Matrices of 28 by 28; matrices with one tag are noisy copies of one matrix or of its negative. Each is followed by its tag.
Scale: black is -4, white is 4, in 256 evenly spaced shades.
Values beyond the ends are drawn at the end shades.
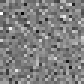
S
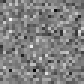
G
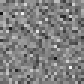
S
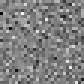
S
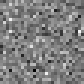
G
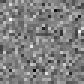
G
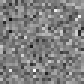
G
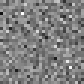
S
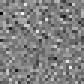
S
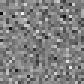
S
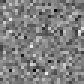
G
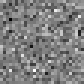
G
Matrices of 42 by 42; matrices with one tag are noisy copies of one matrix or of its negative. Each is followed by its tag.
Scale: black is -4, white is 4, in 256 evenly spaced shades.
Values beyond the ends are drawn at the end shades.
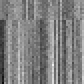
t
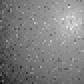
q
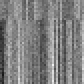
t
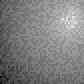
q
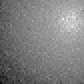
q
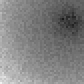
q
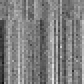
t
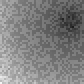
q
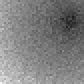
q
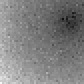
q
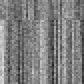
t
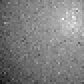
q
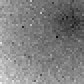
q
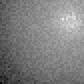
q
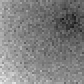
q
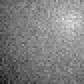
q
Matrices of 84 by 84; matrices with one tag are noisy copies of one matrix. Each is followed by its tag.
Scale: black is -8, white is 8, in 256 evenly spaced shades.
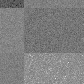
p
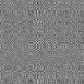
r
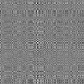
r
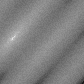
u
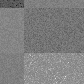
p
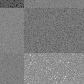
p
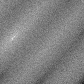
u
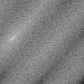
u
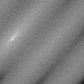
u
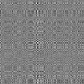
r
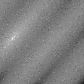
u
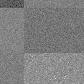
p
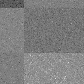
p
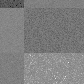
p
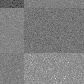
p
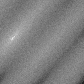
u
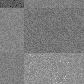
p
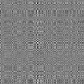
r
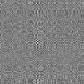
r
